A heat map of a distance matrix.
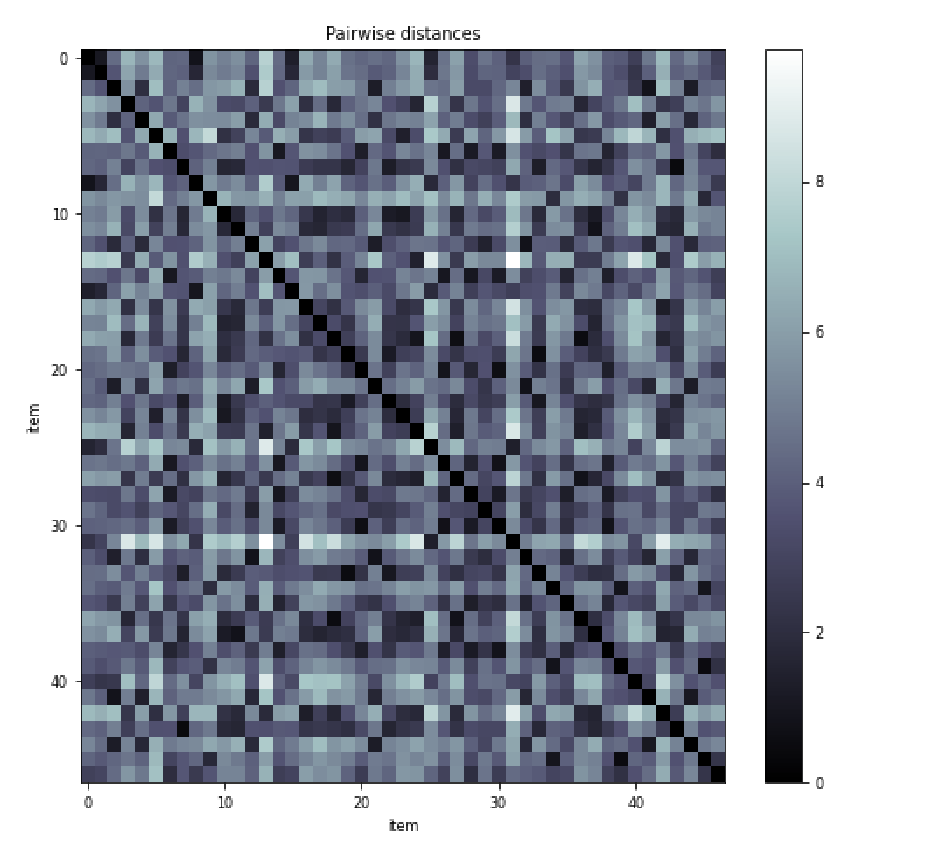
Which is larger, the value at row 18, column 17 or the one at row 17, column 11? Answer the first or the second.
the first
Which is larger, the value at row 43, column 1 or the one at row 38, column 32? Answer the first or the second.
the first
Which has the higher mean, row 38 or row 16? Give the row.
16
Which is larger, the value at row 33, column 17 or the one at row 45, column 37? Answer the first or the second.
the second
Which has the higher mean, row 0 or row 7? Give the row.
0
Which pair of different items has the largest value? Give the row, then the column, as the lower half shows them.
31, 13
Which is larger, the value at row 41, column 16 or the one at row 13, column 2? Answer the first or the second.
the second
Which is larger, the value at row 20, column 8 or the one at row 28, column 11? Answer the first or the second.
the second
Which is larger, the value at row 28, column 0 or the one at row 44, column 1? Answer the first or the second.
the second
